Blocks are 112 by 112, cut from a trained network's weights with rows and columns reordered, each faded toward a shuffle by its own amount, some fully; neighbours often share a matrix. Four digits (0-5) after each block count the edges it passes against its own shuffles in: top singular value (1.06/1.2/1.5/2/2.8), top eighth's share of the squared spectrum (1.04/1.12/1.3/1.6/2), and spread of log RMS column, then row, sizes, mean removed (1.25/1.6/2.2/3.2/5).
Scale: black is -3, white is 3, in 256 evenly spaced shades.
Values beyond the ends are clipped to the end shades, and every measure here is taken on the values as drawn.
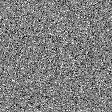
0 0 0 0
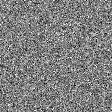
1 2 0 0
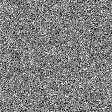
1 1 0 0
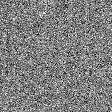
2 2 0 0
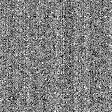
3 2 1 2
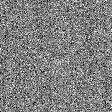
0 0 0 0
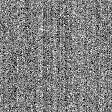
3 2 0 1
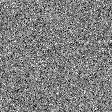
0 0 0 0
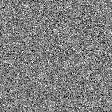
2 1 0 1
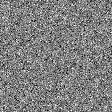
0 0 0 0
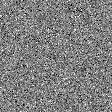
0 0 0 0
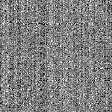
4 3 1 3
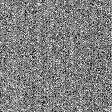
2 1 0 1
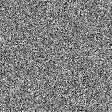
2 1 0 0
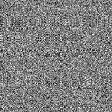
4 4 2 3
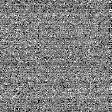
3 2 3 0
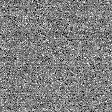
2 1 1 0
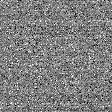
2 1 1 0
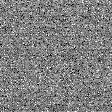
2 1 1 0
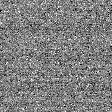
2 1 1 0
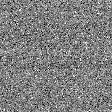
1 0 0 0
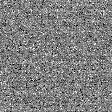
2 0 1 0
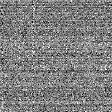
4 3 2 0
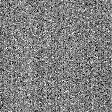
2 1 0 1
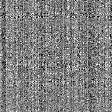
4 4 1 3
